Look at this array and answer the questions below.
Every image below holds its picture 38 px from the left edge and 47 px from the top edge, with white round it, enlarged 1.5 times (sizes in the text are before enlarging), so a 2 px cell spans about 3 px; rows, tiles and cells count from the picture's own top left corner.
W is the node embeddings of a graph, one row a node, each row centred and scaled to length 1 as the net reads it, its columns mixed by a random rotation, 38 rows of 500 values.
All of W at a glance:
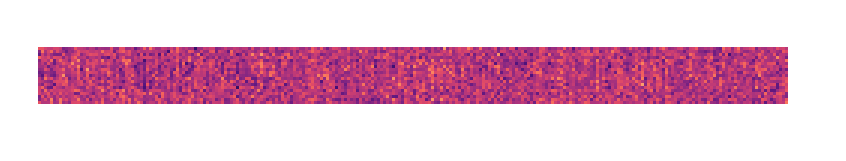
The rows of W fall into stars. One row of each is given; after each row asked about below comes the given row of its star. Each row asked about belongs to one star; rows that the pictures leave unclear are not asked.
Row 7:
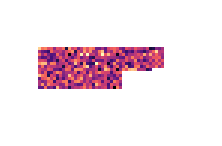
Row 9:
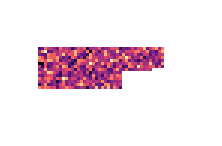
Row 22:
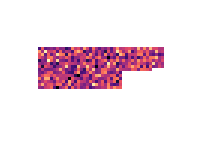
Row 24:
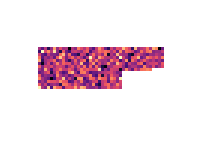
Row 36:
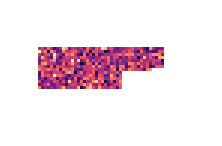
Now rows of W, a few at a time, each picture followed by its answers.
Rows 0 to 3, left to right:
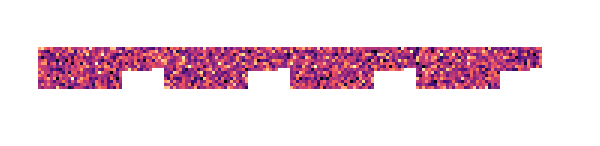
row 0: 7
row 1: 24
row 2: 36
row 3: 9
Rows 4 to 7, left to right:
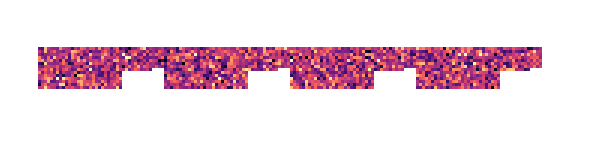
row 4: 9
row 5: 22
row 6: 24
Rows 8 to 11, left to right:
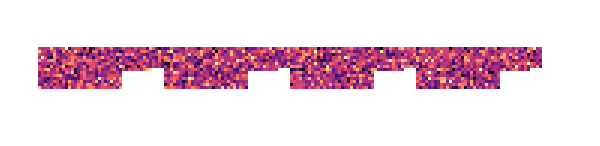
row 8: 36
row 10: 22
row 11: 9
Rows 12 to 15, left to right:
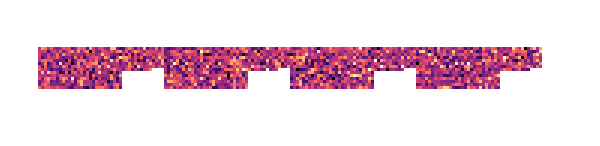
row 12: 9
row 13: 22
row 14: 22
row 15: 9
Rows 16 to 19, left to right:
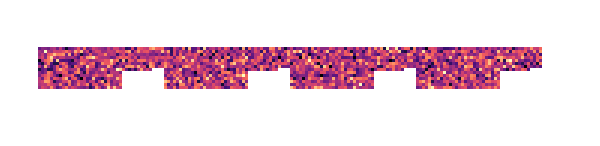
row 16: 22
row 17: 24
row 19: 22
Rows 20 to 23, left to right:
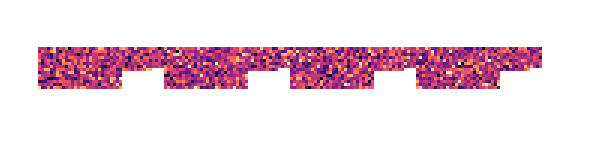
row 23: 24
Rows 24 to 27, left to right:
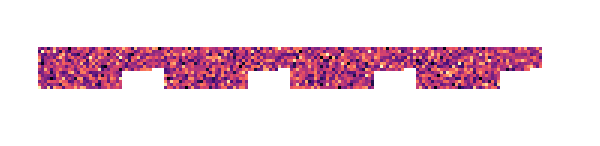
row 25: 22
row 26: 9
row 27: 22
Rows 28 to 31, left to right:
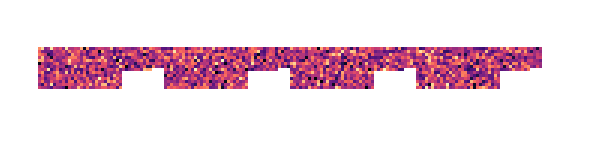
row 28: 36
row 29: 24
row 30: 7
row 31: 24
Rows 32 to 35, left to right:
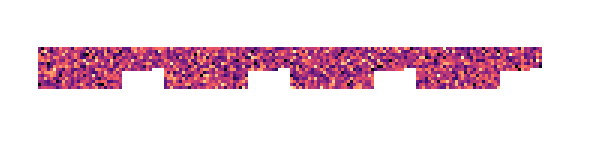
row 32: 9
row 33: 7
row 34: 24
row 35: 36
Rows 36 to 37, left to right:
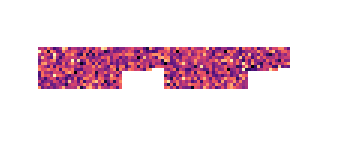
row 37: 24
